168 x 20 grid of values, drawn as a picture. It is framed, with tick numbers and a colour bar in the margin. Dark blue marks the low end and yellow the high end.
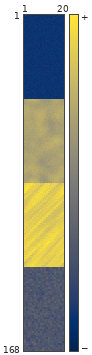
It is made of 4 by 1 panels. Panel 1,1: very low, flat. Panel 2,1: high, blotchy, faint in contrast. Panel 3,1: very high, slanting up to the right, faint in contrast. Panel 4,1: low, fine-grained, faint in contrast.
